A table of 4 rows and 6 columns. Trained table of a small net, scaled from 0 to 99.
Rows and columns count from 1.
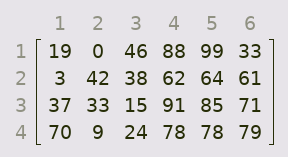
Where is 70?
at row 4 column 1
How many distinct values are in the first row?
6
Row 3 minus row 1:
18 33 -31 3 -14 38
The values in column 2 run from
0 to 42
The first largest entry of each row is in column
5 5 4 6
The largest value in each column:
70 42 46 91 99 79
